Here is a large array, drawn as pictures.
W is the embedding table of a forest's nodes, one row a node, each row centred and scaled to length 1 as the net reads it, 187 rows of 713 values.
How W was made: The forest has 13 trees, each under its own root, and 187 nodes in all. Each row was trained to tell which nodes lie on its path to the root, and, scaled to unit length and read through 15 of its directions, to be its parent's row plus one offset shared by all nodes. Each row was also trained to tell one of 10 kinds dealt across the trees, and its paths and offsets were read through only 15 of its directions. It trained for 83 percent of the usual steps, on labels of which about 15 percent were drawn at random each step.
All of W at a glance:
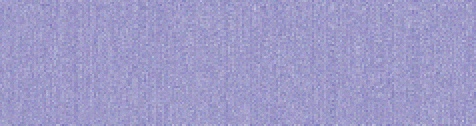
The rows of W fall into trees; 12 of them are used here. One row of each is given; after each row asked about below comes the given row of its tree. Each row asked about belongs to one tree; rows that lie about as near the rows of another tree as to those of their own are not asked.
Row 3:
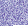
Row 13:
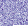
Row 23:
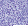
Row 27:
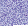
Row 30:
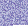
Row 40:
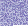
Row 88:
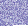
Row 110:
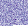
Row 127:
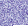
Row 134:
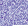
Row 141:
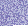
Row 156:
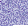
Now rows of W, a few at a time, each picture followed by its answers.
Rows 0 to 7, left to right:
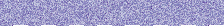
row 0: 127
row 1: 23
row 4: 134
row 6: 110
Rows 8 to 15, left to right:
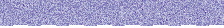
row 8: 3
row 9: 127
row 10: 156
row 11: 110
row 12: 134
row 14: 110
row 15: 3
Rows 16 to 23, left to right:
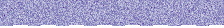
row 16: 3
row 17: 88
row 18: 141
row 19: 23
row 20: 23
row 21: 3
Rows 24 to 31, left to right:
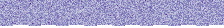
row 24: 110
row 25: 13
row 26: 141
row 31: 156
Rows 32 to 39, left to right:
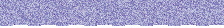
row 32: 40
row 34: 141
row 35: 27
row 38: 141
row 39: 3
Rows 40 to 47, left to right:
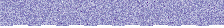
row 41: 156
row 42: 13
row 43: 23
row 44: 141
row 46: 3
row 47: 27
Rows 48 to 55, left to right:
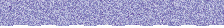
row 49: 27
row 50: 27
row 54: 23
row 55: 13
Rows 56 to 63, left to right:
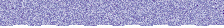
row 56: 27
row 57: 127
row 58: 134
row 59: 13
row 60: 40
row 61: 27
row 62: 127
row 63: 13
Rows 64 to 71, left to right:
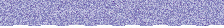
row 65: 40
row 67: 134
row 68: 127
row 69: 88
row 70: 127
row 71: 13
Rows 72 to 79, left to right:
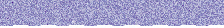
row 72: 3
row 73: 156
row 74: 40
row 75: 13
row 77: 40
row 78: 13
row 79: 110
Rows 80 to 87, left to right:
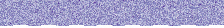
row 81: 127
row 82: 127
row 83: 40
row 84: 40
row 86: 134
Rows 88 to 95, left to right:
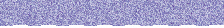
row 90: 27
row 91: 23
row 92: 134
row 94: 13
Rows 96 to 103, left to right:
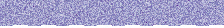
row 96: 110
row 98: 13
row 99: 40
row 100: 141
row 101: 23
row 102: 40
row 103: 3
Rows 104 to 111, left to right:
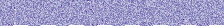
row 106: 40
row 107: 23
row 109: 3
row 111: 127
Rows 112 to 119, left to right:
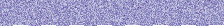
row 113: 3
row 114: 3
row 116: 127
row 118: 3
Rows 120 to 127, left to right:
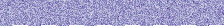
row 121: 23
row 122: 127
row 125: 23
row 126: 141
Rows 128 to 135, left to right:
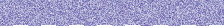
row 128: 88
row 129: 127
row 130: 27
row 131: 88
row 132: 110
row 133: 134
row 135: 23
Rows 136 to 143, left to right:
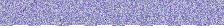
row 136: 27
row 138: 27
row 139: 27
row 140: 40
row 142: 88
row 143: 127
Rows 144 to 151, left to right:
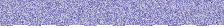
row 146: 127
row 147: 40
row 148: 23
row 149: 88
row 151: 13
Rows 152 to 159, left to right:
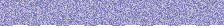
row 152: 40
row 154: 27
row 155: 13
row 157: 27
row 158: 141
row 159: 127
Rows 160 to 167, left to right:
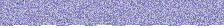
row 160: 3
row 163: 40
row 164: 3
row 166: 40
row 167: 27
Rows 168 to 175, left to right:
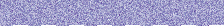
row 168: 134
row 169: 3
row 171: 23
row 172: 3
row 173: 134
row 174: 23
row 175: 27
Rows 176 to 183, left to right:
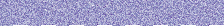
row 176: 141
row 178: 27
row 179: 127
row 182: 110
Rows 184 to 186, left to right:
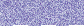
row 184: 40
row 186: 30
